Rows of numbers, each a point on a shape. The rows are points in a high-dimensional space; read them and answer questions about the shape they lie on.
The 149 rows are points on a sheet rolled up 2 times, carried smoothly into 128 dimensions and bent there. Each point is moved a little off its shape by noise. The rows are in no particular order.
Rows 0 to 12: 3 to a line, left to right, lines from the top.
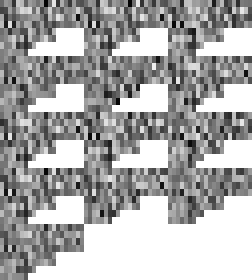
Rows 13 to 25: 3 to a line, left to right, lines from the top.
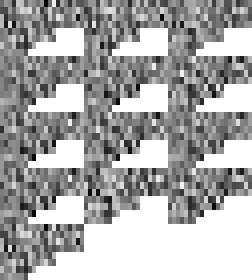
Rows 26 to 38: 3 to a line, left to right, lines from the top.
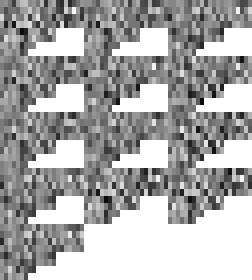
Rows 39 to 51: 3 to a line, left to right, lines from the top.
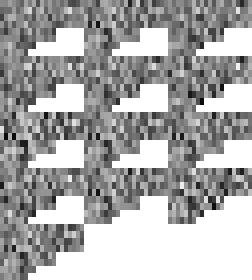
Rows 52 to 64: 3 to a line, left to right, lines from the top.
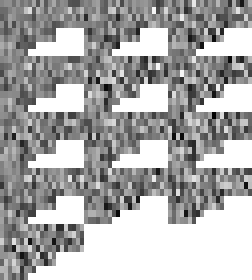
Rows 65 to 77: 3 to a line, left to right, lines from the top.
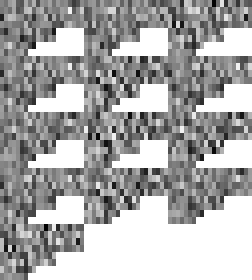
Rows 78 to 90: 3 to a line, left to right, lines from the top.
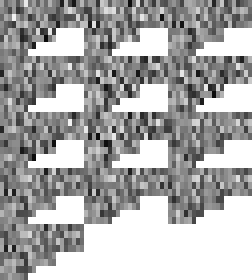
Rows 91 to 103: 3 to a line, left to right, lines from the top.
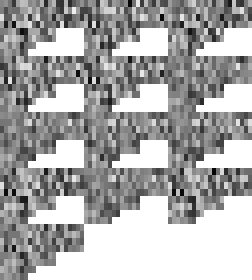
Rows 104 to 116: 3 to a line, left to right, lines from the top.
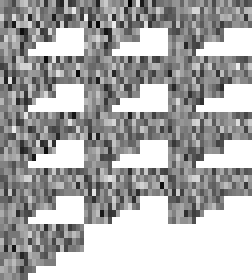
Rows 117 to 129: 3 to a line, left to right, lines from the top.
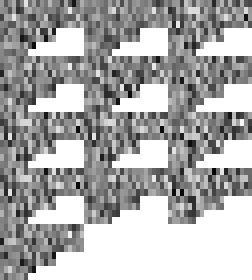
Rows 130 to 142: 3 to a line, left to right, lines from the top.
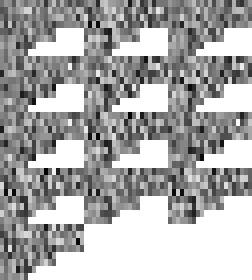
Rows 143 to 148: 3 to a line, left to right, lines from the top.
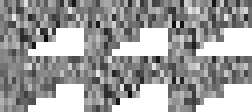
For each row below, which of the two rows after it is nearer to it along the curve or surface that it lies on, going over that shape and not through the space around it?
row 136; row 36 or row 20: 20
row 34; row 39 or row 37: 37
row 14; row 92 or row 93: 92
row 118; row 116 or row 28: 116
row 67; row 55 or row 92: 92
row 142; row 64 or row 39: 64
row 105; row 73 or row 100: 100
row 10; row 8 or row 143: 8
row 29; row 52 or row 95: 52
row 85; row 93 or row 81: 93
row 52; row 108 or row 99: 108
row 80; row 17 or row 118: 118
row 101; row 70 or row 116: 116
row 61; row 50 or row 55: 50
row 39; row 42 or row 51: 51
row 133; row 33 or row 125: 125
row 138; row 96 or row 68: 68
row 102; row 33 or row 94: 94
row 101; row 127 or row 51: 51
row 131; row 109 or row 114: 114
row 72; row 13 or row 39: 13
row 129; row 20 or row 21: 20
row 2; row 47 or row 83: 83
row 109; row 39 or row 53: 53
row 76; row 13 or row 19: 19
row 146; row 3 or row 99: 3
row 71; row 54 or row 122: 122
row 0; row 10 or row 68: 10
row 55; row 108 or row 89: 108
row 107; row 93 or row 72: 72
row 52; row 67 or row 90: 90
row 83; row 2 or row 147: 147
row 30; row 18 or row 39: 18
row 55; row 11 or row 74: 11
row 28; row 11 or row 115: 115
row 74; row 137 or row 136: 136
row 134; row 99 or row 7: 7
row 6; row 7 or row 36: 7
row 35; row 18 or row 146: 18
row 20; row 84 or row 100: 84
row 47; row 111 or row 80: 111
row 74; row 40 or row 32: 40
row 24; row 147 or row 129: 147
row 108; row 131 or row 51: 51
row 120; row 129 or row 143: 129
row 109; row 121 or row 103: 121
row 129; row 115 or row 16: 115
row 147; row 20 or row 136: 20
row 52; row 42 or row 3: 3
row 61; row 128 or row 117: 117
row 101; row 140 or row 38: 140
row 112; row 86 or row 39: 86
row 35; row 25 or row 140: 140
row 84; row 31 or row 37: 31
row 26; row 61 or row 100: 100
